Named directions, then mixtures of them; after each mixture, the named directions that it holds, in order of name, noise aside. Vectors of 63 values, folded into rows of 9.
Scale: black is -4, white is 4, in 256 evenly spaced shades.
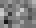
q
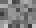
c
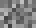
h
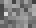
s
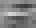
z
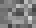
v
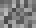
h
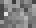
s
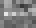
s, z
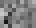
h, q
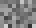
c, h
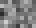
c, q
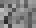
h, q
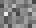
h, s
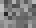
s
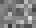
v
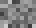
c
